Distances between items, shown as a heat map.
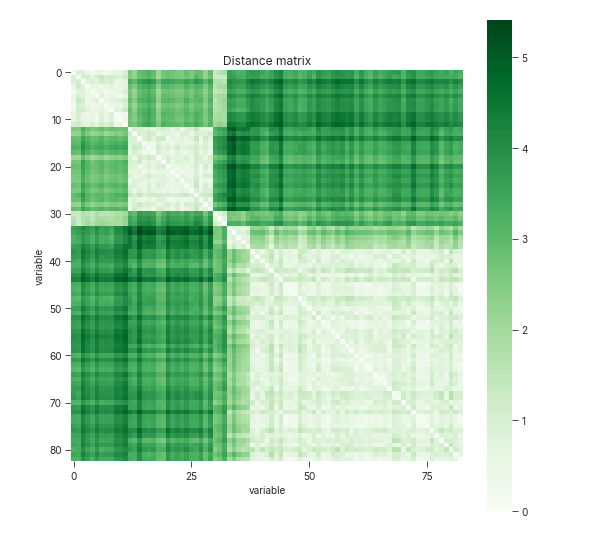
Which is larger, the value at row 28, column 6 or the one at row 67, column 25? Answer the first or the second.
the second
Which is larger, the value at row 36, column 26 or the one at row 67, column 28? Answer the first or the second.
the first
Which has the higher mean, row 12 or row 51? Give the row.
12
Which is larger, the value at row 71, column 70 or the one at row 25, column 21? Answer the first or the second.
the first
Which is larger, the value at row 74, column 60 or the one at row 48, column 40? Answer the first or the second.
the second
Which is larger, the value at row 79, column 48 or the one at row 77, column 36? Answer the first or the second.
the second
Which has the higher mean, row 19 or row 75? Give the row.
19
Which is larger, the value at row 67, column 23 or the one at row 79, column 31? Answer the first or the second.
the first
